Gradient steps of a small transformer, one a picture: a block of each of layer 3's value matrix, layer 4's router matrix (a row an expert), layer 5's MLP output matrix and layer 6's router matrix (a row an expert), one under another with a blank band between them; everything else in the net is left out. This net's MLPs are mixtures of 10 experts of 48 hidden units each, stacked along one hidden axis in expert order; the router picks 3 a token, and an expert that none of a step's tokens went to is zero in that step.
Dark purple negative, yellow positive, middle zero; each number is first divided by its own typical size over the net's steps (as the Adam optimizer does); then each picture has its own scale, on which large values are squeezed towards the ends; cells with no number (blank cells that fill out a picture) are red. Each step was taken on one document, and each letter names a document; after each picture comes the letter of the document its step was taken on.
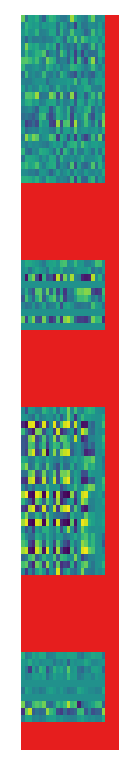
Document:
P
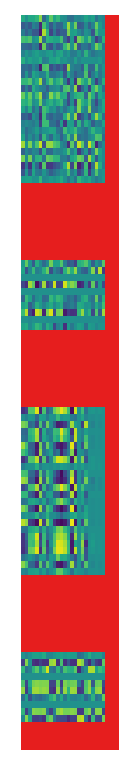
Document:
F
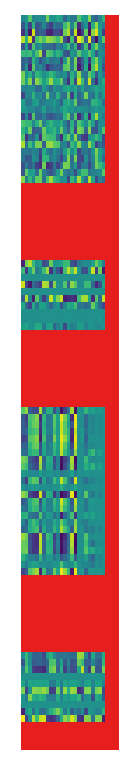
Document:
F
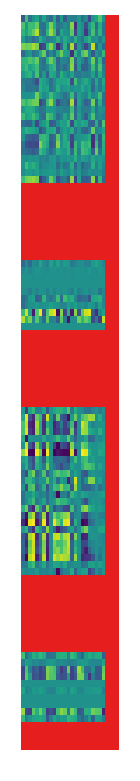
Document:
P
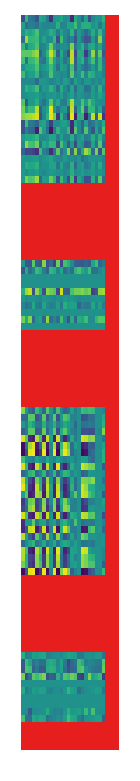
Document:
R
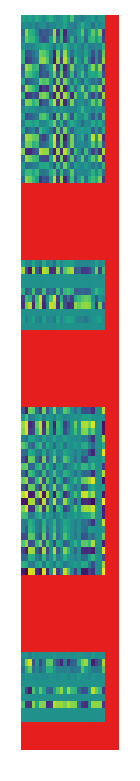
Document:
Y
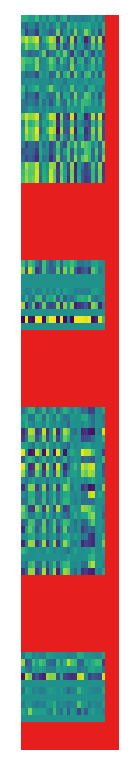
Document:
R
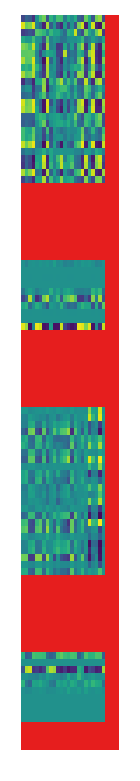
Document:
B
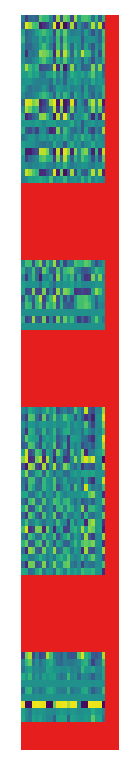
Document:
Y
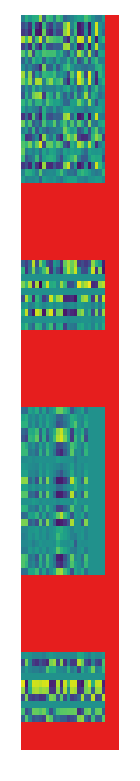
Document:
F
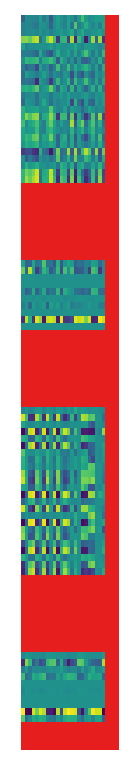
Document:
R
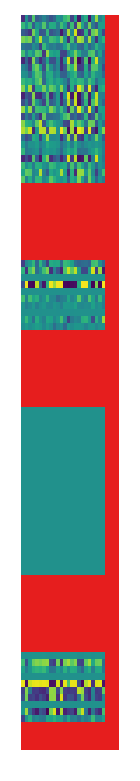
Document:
F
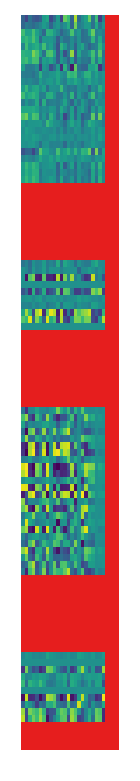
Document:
P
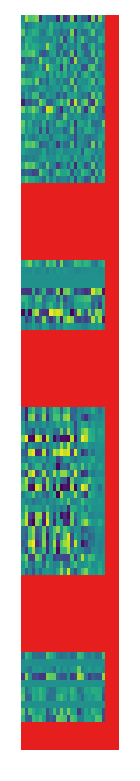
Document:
P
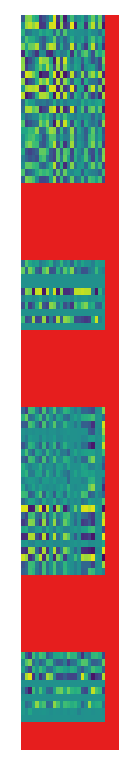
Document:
Y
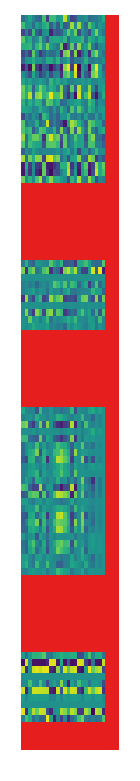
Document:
F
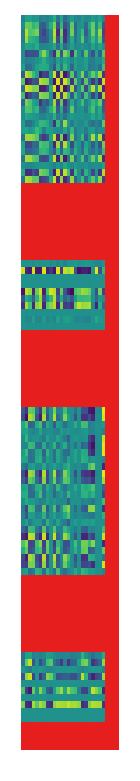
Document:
Y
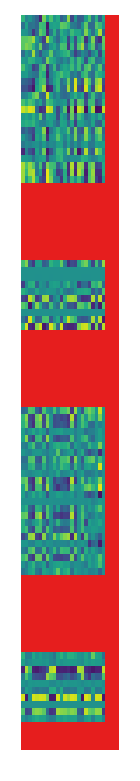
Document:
B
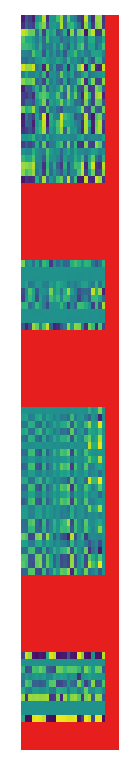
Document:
B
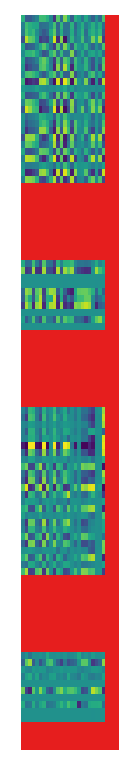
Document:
Y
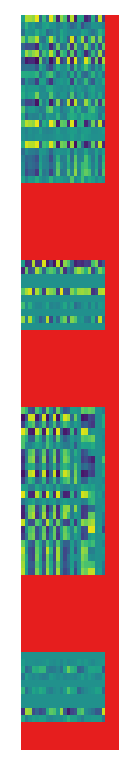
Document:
R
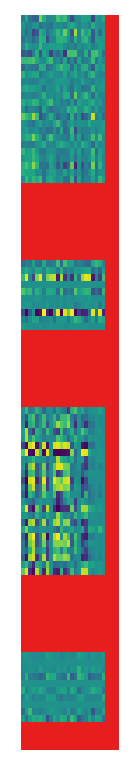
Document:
P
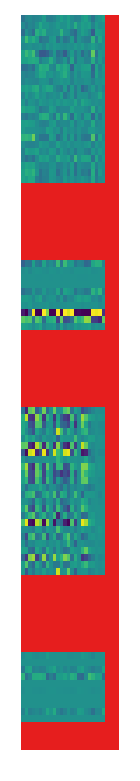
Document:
P
